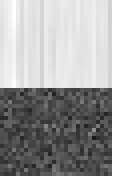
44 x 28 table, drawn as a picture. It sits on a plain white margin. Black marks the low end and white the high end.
It is made of 2 by 1 panels. Panel 1,1: very high, streaked downward, faint in contrast. Panel 2,1: low, fine-grained.
